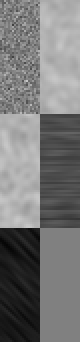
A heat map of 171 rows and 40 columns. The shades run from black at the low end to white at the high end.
It is made of 3 by 2 panels. Panel 1,1: middling, fine-grained. Panel 1,2: high, blotchy, faint in contrast. Panel 2,1: high, blotchy, faint in contrast. Panel 2,2: low, streaked across, faint in contrast. Panel 3,1: very low, slanting down to the right, faint in contrast. Panel 3,2: middling, flat.
